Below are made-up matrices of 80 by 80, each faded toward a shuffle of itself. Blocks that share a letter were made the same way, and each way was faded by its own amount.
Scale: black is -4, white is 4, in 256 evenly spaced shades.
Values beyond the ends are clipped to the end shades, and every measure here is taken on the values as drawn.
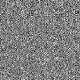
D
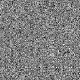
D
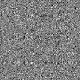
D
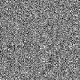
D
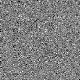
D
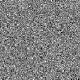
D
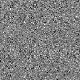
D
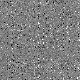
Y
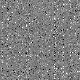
Y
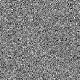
D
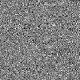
D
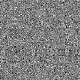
D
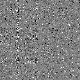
Y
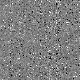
Y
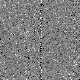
Y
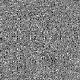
D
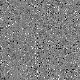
Y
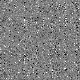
Y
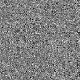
D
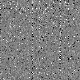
Y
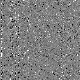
Y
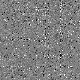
Y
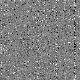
Y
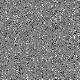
Y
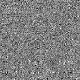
D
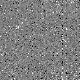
Y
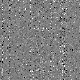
Y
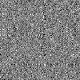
D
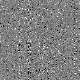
Y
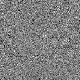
D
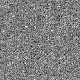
D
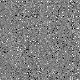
Y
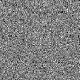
D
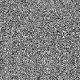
D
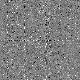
Y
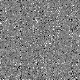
Y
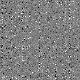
Y
